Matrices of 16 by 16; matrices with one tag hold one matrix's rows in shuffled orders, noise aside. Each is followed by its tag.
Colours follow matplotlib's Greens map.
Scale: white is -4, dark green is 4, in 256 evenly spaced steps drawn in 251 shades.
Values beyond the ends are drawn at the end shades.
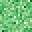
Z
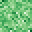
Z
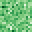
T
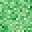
Z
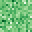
T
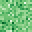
T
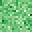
Z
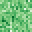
T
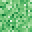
T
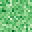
T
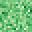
Z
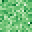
Z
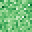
Z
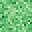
Z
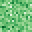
T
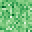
T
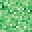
Z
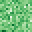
T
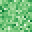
Z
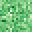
T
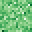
Z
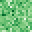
T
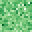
Z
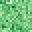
T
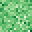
Z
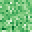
T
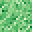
Z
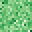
Z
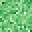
Z
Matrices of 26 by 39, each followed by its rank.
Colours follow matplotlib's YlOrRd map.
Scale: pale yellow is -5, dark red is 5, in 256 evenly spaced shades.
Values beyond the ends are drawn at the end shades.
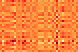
two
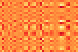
two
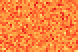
full rank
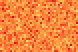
full rank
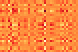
two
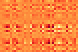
two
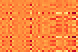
two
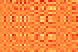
two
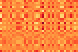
two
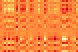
two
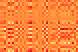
two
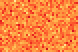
full rank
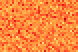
full rank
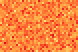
full rank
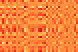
two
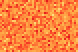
full rank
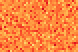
full rank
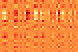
two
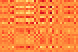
two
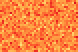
full rank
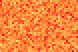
full rank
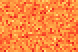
full rank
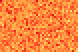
full rank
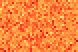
full rank
